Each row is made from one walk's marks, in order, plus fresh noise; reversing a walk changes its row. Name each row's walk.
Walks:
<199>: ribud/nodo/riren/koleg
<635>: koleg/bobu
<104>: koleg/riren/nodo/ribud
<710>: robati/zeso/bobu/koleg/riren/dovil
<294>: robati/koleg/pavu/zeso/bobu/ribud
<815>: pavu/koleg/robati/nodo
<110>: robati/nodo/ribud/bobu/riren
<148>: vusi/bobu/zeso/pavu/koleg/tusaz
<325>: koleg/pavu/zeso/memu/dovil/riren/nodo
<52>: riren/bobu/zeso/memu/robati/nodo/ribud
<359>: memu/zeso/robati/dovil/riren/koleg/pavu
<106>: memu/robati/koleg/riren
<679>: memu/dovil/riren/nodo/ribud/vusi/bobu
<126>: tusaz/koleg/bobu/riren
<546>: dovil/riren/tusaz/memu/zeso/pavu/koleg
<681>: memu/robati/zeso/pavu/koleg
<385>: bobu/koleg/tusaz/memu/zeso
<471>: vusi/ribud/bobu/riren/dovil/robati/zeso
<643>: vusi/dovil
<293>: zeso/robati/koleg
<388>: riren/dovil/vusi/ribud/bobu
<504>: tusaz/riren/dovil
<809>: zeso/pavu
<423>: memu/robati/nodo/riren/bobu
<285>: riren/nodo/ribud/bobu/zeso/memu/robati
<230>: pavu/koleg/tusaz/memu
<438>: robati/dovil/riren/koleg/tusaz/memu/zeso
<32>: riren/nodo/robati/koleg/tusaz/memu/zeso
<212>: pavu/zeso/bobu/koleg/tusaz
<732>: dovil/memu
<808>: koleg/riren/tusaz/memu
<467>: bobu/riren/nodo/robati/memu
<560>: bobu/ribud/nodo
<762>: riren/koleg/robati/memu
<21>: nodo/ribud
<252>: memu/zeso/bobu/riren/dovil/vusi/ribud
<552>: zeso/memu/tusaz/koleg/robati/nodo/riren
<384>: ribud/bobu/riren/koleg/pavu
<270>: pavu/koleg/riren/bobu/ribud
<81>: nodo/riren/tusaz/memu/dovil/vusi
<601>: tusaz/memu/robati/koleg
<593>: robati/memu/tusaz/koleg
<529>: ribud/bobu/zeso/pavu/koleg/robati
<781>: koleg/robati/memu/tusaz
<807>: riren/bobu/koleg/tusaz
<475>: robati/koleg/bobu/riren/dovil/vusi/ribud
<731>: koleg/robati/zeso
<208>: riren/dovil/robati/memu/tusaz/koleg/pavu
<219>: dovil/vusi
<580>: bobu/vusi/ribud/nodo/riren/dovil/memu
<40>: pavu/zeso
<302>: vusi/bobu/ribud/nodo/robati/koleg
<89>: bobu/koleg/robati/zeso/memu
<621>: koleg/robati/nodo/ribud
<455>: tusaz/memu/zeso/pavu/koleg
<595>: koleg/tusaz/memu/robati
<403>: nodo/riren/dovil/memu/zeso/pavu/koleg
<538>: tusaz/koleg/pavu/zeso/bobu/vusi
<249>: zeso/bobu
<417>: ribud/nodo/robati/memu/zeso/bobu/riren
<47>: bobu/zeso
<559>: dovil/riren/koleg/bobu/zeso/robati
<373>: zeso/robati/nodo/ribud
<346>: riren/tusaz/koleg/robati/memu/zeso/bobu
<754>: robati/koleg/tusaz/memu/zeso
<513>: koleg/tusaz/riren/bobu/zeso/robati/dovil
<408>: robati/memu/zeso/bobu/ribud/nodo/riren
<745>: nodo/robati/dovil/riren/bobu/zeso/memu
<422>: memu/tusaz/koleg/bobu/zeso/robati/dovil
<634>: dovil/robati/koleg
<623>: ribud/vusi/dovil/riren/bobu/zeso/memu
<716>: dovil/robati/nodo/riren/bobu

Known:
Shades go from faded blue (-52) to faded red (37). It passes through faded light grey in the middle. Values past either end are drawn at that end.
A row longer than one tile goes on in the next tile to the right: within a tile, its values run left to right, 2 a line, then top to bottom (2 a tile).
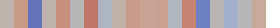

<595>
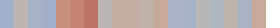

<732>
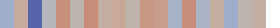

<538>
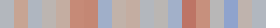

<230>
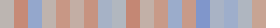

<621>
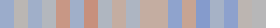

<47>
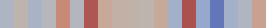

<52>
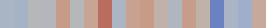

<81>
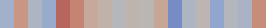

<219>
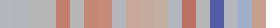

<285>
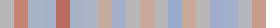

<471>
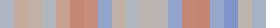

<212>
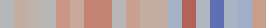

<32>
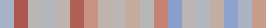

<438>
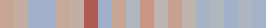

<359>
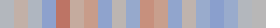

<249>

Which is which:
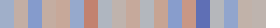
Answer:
<89>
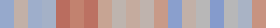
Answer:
<546>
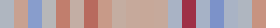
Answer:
<346>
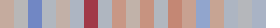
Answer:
<422>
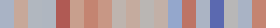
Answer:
<388>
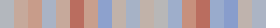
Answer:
<40>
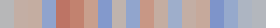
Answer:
<809>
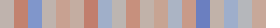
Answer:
<781>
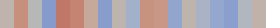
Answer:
<293>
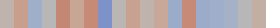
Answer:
<325>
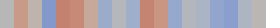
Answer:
<373>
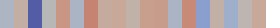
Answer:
<126>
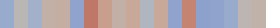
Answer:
<467>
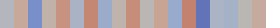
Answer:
<635>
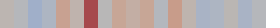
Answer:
<679>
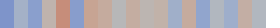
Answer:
<560>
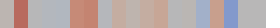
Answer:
<408>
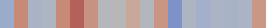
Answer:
<634>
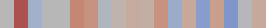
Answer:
<754>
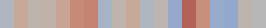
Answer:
<270>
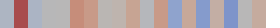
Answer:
<475>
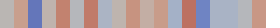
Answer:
<513>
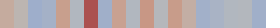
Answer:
<252>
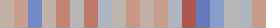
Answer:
<808>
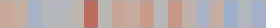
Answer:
<423>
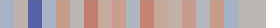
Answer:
<455>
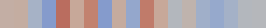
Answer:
<552>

